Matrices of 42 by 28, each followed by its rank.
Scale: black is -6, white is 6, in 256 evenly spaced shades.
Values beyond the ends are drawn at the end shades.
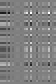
one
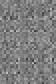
five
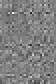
five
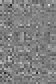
five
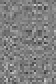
five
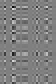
one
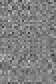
five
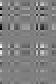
one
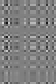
one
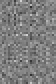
five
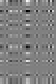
one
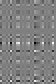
one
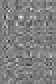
five
